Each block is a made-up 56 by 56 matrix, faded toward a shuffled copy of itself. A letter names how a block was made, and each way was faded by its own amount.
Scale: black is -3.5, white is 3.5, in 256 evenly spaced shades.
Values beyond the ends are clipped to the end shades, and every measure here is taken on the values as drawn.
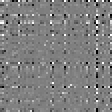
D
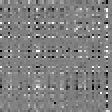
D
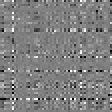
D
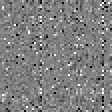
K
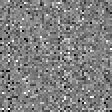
K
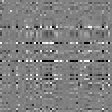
D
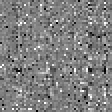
K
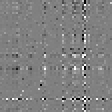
D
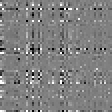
D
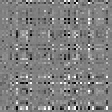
D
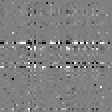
D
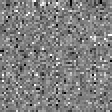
K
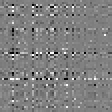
D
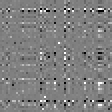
D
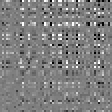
D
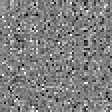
K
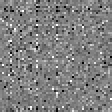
K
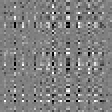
D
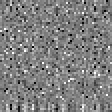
K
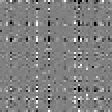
D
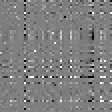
D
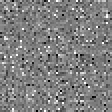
K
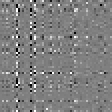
D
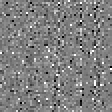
K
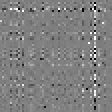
D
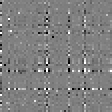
D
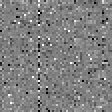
K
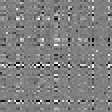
D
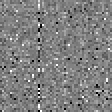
K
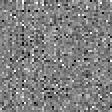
K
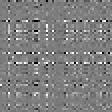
D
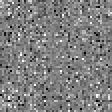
K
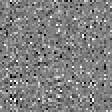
K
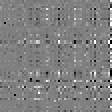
D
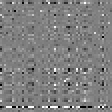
D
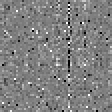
K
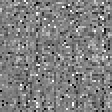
K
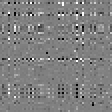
D
